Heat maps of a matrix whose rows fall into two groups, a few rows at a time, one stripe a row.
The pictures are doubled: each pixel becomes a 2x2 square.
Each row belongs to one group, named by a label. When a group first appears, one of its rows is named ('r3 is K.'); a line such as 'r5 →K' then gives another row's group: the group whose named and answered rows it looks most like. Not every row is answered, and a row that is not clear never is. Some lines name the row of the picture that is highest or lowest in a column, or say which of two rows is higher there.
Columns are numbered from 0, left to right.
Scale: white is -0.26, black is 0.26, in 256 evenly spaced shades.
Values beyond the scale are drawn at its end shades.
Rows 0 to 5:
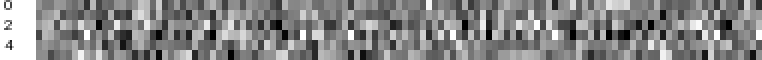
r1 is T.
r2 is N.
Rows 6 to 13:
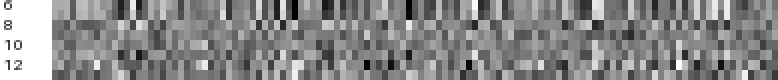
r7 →N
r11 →N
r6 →N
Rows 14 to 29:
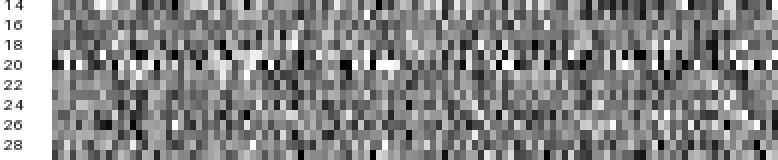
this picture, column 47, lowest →14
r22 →N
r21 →N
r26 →T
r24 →N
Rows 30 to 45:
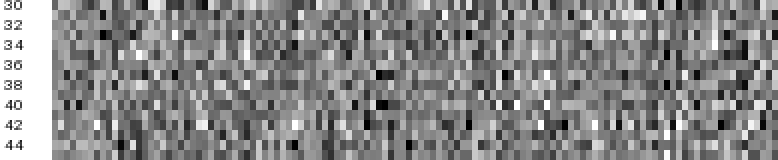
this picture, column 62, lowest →30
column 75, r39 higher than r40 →No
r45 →N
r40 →T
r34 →N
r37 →T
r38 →N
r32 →N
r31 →T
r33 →T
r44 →N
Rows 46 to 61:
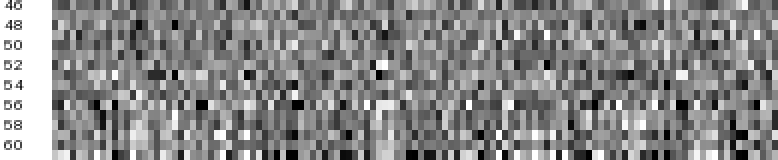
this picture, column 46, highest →51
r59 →N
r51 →N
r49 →T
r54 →N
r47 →N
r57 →T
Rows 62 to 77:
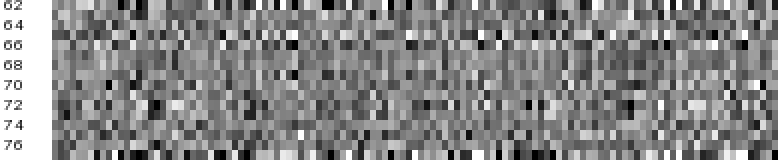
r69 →N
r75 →T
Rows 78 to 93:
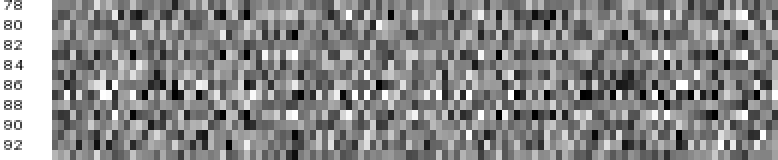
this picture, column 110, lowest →81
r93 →N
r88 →N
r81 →N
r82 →T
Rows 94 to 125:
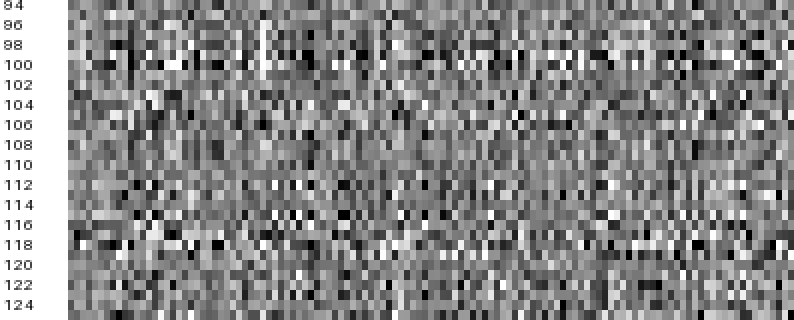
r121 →N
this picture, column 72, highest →118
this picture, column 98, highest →122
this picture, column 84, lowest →122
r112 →N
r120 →N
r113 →T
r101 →N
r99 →N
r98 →T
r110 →N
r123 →N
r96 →T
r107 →N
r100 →T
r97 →N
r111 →T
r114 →T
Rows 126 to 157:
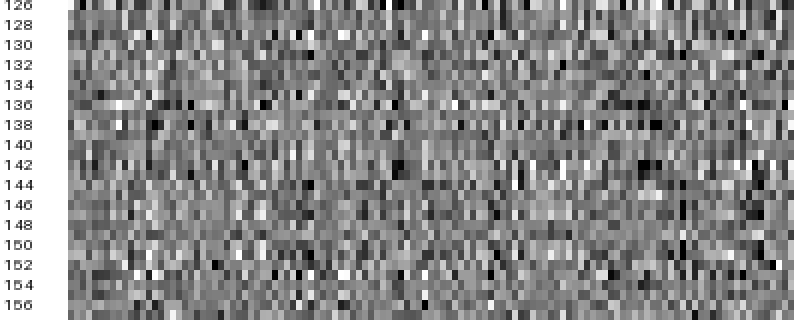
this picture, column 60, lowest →149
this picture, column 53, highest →138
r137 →T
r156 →N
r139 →T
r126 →T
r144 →N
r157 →T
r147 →N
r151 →N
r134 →T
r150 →N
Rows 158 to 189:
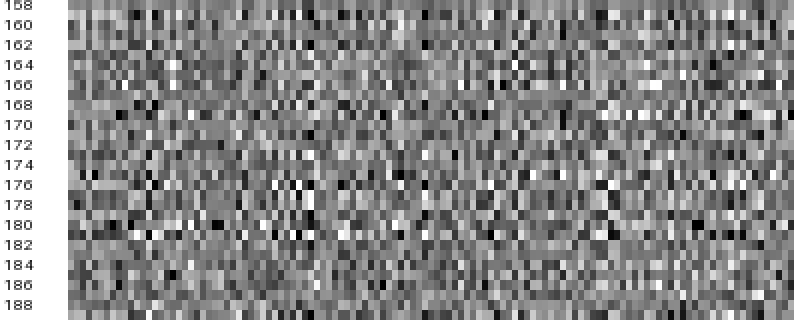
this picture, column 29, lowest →181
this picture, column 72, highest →166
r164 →T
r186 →T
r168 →N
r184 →T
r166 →T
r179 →N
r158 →N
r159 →N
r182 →N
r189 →N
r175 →T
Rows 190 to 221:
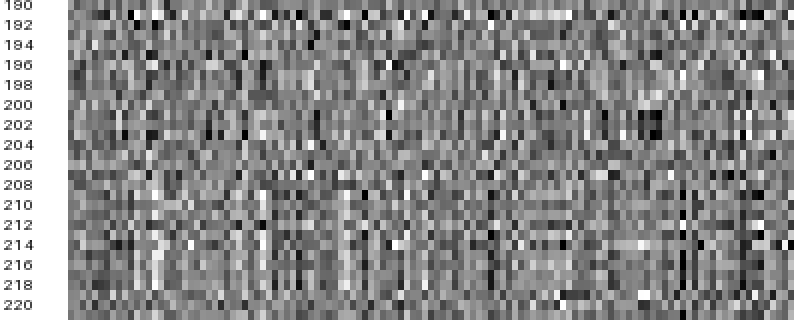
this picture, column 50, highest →220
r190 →T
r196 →T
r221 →N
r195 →T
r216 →N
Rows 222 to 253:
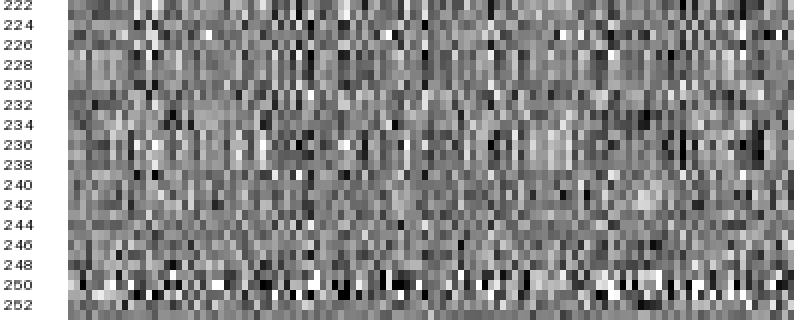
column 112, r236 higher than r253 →Yes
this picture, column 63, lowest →250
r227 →N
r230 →N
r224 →N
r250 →T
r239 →N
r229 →N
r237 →N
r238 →N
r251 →N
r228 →N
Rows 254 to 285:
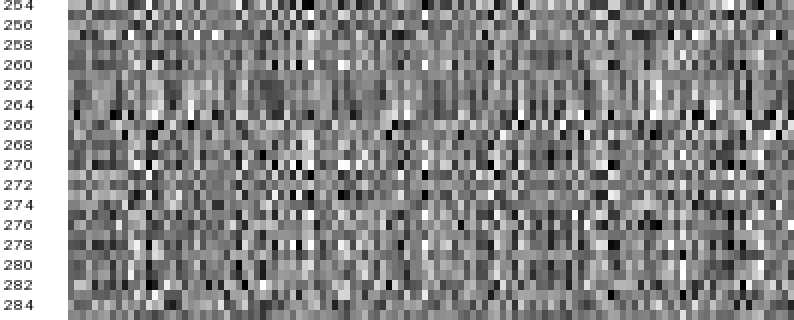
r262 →T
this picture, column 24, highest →265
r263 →T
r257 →T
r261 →T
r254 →N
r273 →N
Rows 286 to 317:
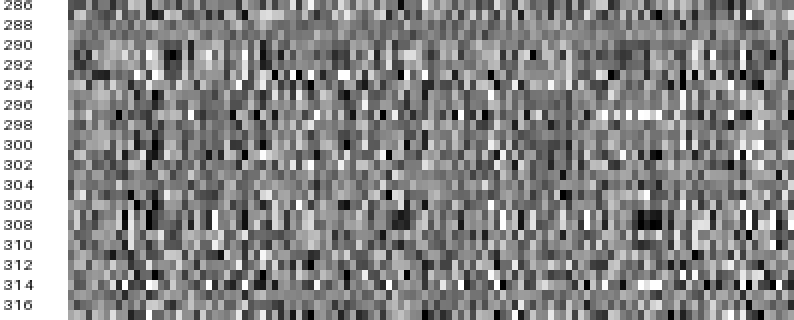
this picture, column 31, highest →297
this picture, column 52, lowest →301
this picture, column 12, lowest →301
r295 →N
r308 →T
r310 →T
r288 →N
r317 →N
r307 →T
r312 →N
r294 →N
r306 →N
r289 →T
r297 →T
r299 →N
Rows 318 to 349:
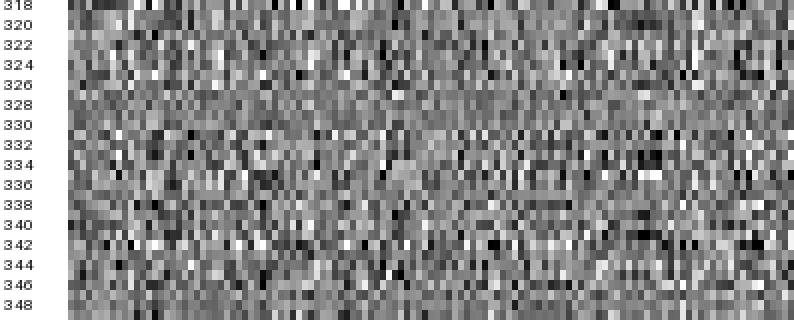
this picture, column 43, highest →331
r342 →N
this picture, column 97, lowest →335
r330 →T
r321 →N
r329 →T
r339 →T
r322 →T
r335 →T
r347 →N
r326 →T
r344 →T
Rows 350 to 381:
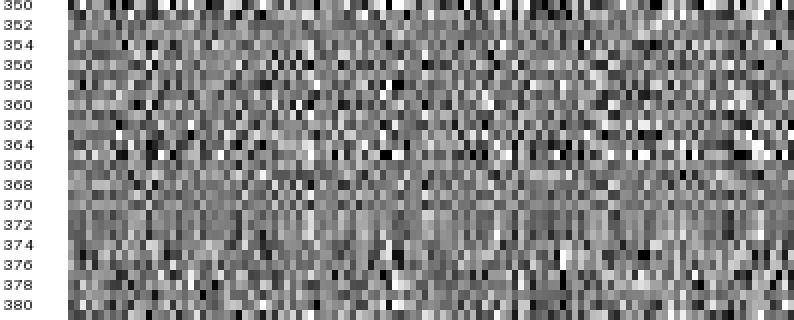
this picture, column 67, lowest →363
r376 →T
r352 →T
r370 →N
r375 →T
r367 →N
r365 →T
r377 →T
